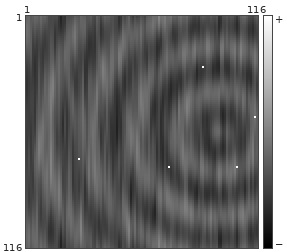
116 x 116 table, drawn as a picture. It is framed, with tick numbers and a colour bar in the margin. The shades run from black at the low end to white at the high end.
Five lone cells stand out, each far higher than its neighbours. Overall the values sit about 30% of the way up the scale. Concentric rings centre on the middle right. No overall slope runs across the table.
